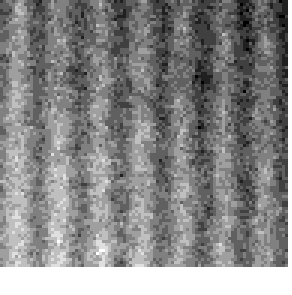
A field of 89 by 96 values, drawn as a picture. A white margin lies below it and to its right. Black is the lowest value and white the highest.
The ninth with the lowest average is the top right. Upright stripes repeat 7 times across the table. The halves do not mirror each other. There is an overall slope up to the bottom left.
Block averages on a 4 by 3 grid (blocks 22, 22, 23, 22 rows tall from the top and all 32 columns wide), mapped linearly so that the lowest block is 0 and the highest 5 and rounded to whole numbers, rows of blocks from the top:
2 1 0 / 3 2 1 / 4 3 2 / 5 4 3
